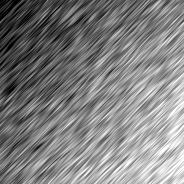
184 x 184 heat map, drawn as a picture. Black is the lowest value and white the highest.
Slope: up to the bottom right. Grain: diagonal, up to the right. Odd rows or columns: none. Ninth with the highest average: bottom right.
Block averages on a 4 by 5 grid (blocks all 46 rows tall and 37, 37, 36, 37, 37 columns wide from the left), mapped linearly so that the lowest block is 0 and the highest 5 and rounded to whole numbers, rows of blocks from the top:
01123 | 11234 | 22344 | 23445
